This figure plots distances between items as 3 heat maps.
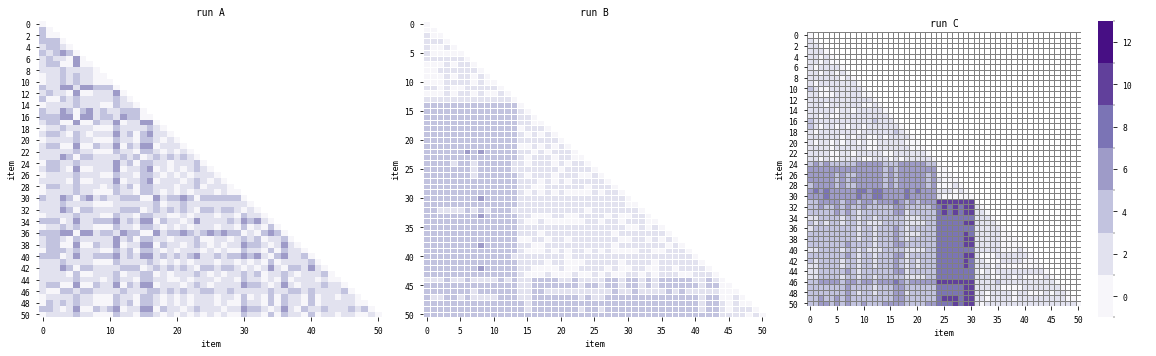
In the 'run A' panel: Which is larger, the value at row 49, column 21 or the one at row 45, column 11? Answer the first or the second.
the second
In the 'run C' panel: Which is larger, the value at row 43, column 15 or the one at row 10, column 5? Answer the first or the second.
the first
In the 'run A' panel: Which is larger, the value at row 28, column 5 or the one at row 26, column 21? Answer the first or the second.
the first
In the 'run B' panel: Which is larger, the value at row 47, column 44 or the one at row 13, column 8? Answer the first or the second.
the second
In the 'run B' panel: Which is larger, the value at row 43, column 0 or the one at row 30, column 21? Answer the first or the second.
the first
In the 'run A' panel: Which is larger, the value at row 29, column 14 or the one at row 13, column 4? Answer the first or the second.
the second
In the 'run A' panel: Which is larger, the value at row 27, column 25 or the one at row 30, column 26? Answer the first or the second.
the second
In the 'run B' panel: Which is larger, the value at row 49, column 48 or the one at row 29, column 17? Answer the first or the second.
the first
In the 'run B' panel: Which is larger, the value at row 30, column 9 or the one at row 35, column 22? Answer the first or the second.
the first
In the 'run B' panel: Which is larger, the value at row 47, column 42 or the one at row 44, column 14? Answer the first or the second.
the first
